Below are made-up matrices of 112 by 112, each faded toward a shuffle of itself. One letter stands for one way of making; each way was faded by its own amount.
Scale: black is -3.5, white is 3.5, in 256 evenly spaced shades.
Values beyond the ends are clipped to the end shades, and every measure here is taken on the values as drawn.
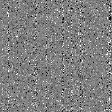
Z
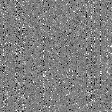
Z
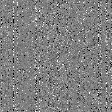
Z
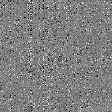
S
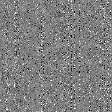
Z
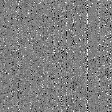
Z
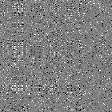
S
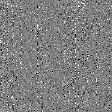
Z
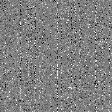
Z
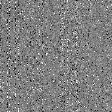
Z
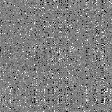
S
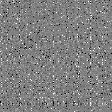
S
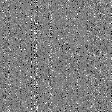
Z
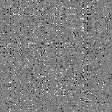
S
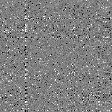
S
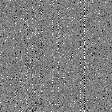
Z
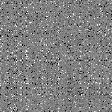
S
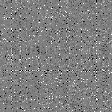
S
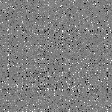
S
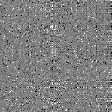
S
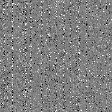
Z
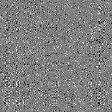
S
